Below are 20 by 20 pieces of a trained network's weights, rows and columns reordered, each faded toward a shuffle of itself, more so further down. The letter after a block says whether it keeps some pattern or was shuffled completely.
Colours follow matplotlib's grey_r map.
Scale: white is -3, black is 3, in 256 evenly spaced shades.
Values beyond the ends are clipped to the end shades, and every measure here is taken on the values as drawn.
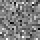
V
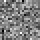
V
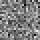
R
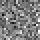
R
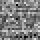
V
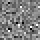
R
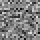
R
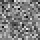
R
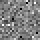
R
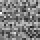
V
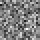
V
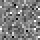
R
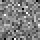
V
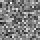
R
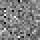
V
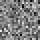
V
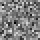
R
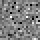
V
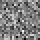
R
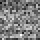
V
